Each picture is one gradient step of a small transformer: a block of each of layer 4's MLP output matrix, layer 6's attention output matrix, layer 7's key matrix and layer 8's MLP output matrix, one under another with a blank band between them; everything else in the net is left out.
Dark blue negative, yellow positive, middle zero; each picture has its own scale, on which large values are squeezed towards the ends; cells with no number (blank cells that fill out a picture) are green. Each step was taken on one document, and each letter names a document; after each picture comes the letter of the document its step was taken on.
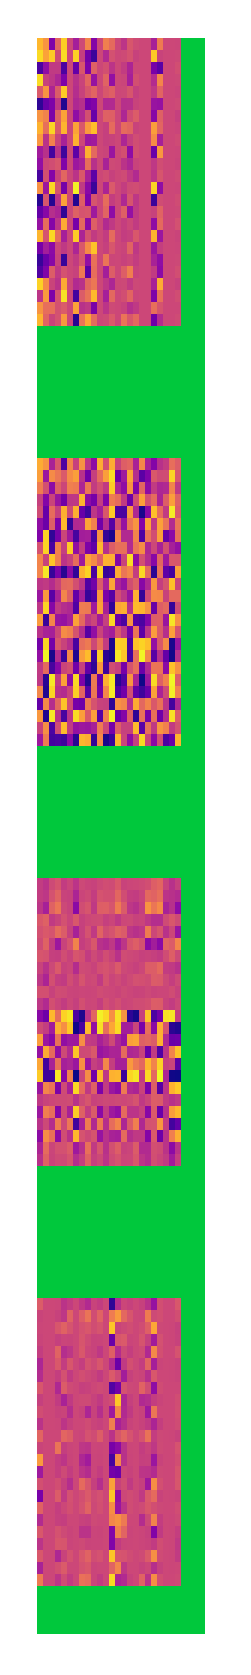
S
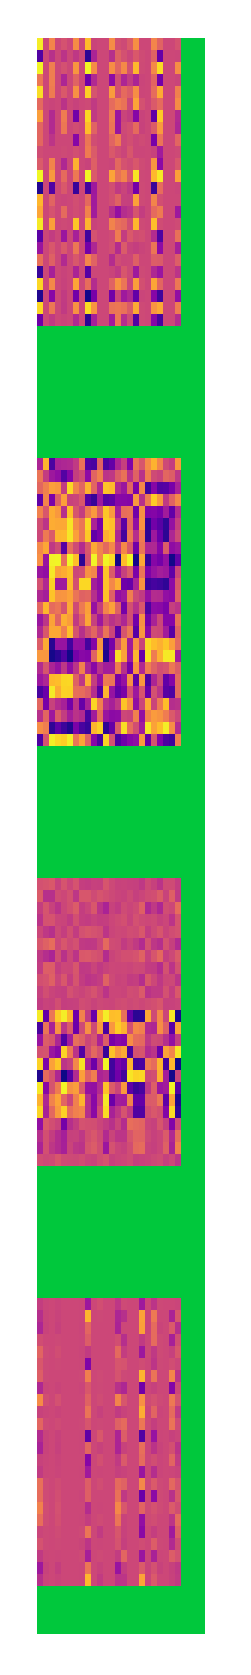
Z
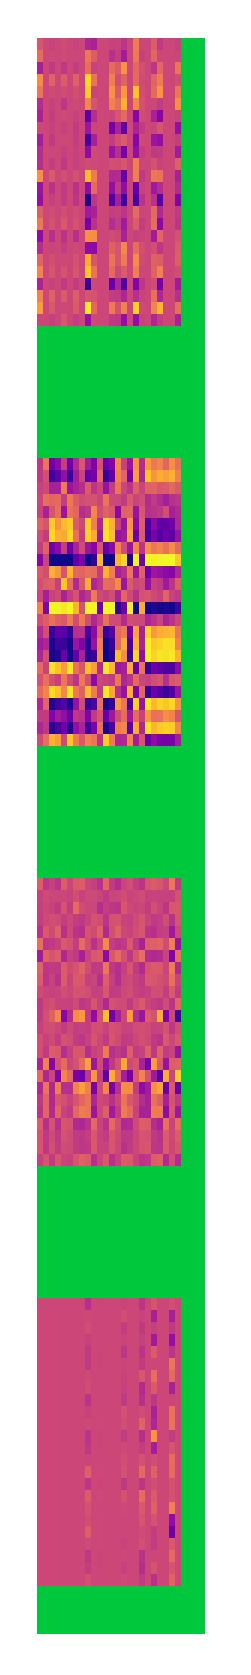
Z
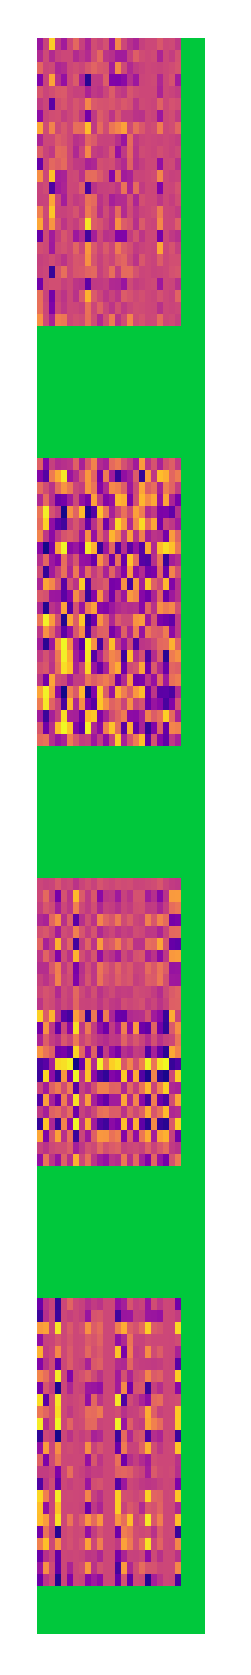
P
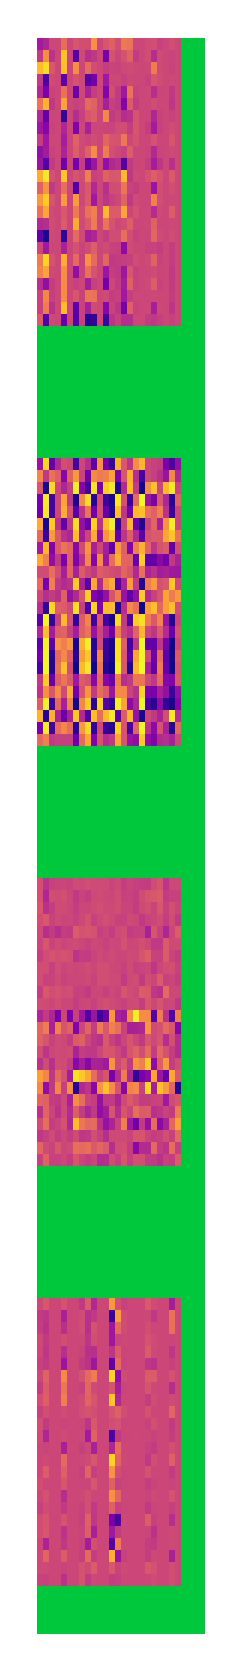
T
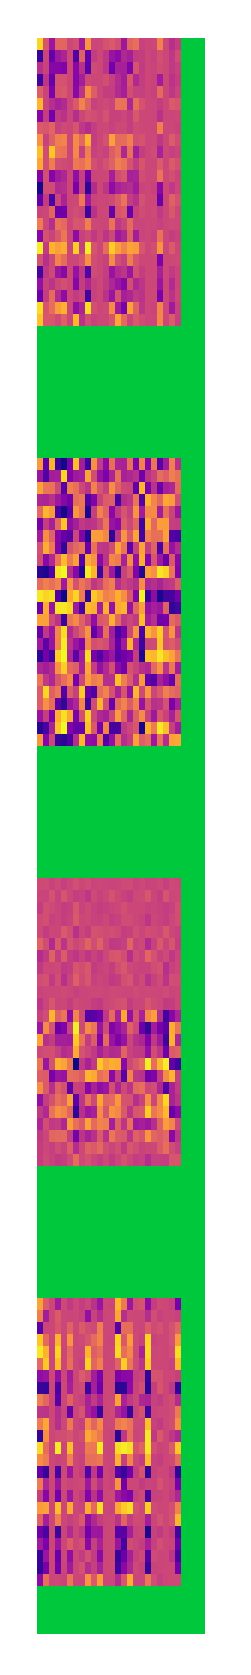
P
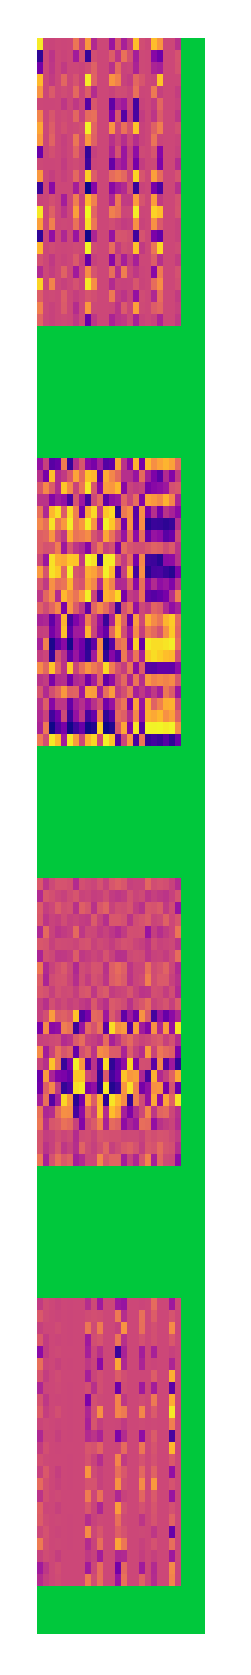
Z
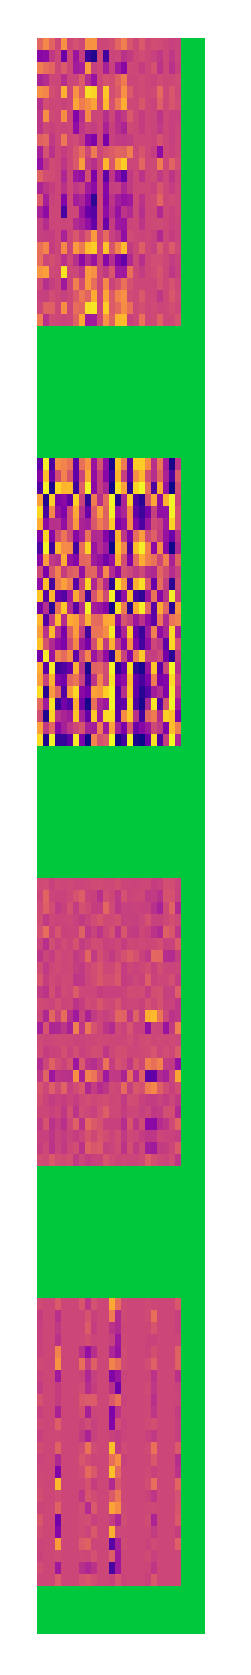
T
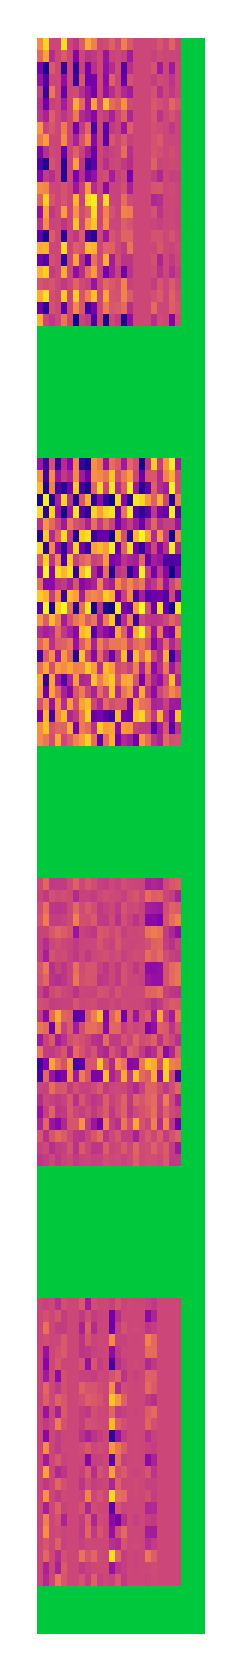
T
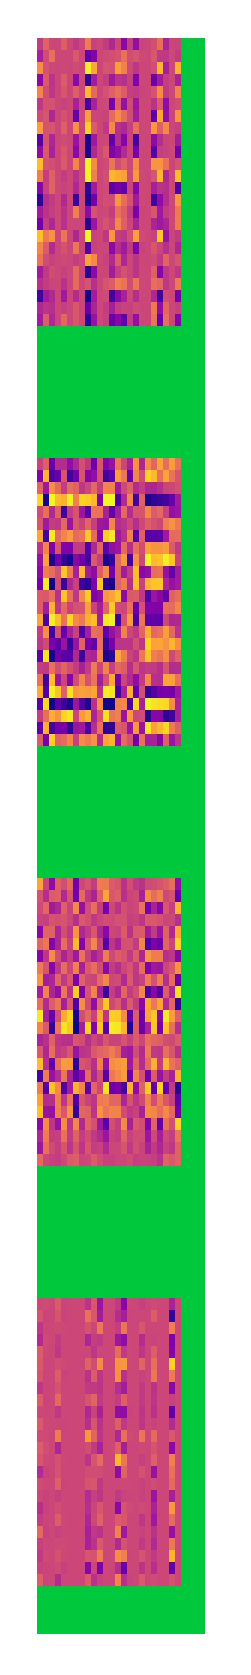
Z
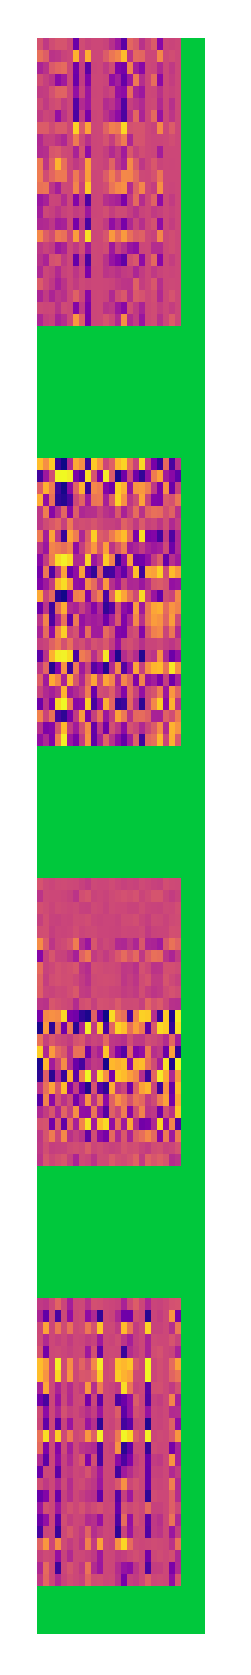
P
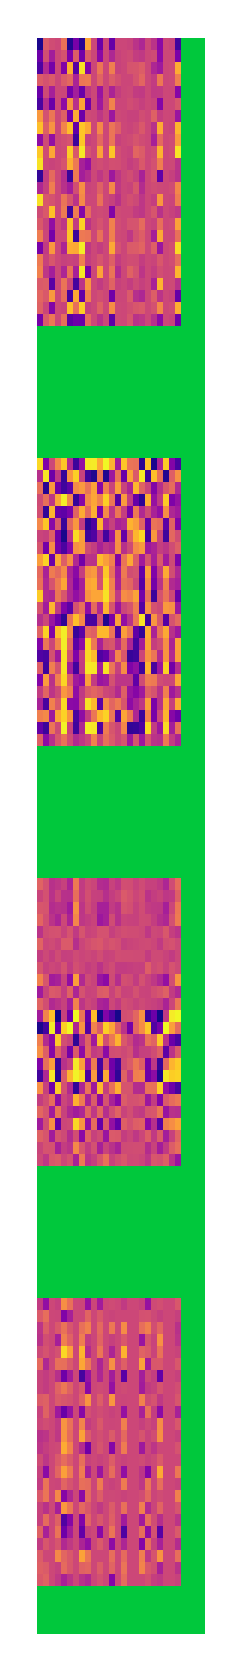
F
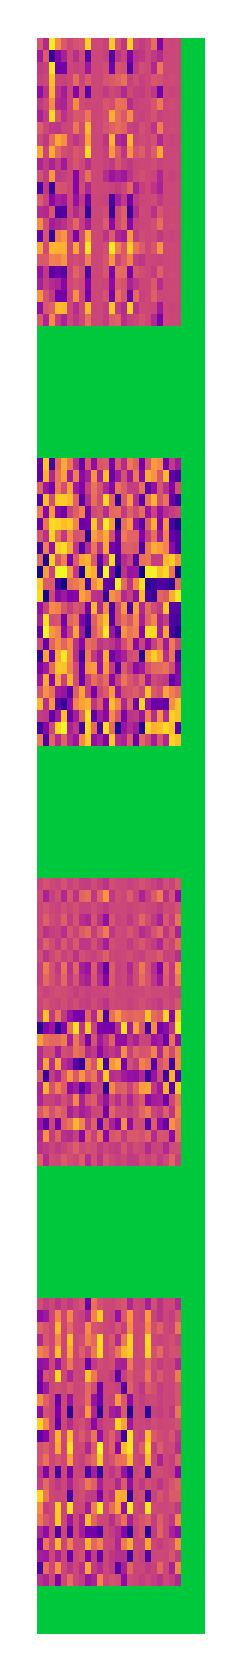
P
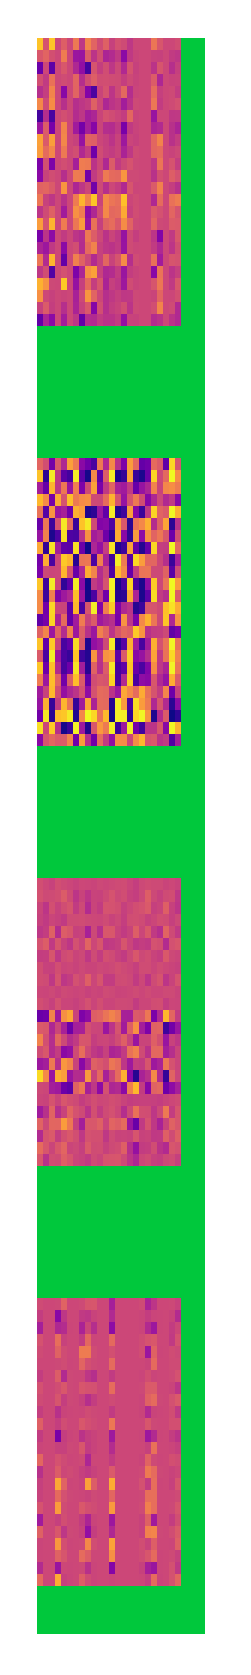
S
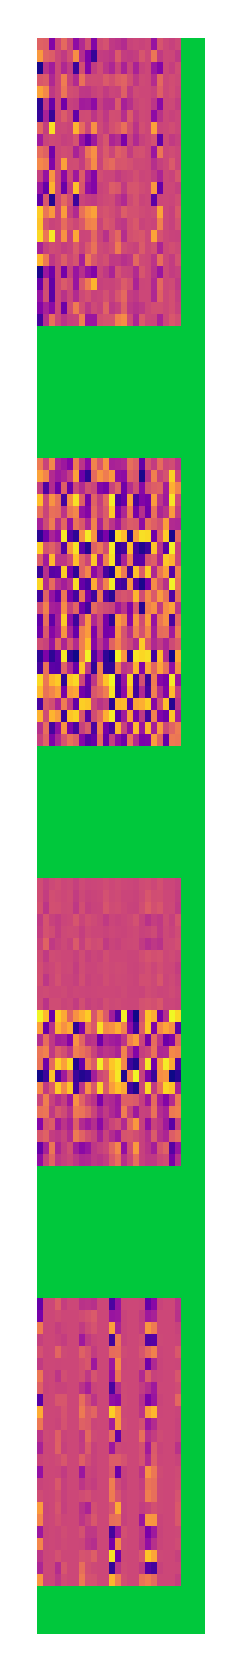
S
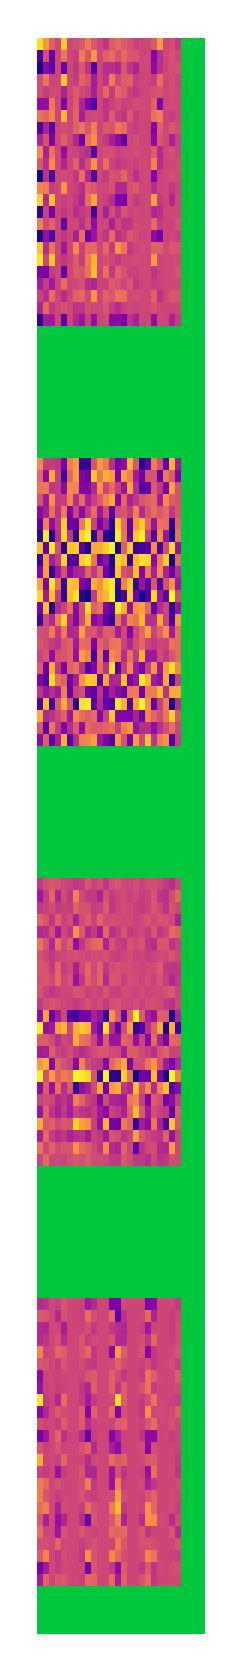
S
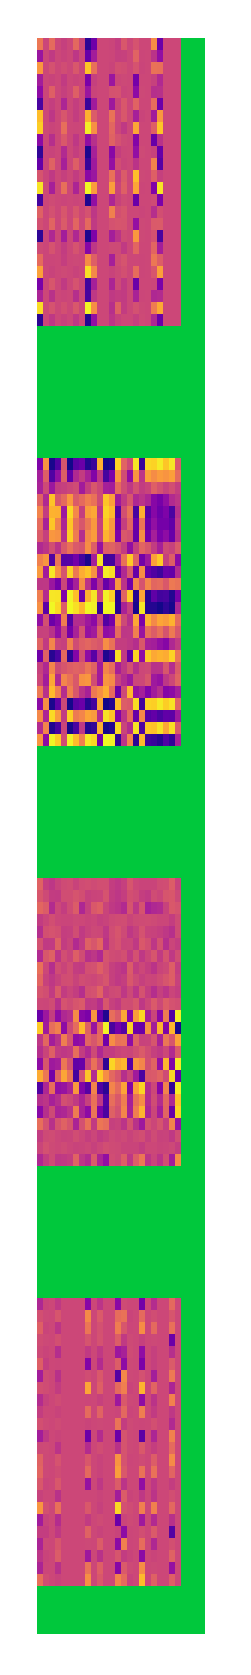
Z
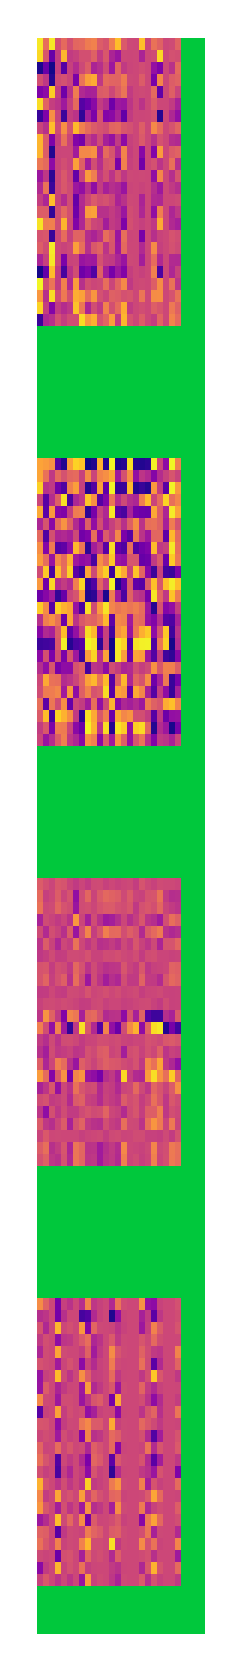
S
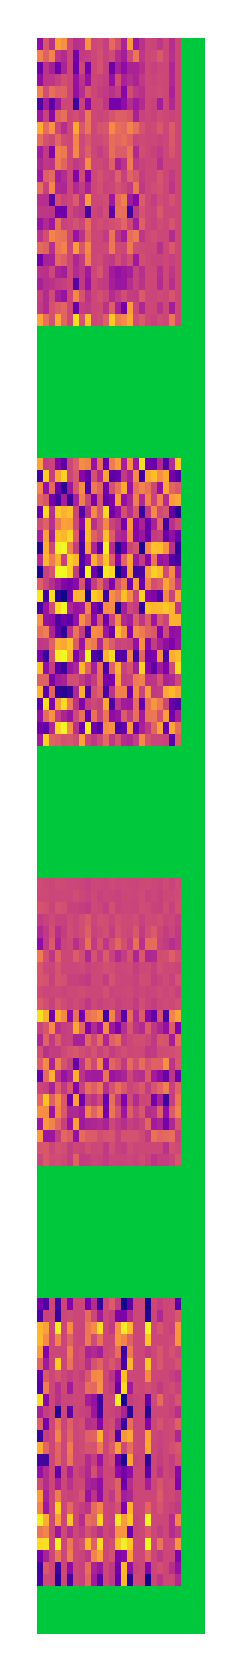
P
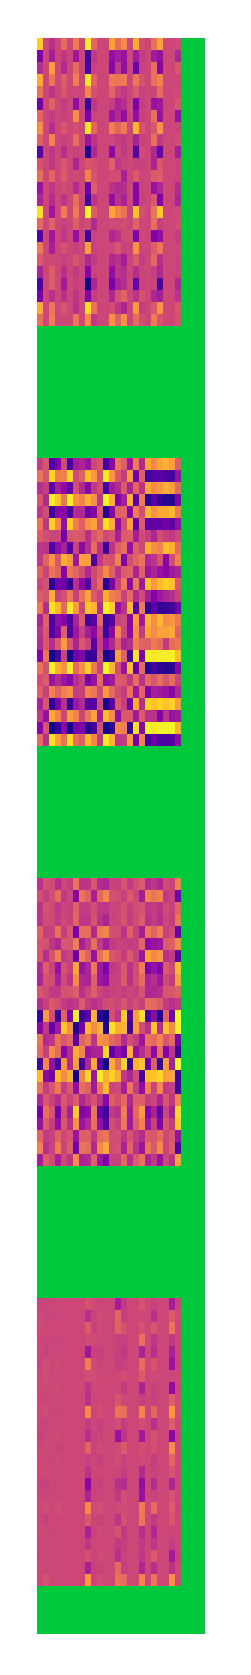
Z
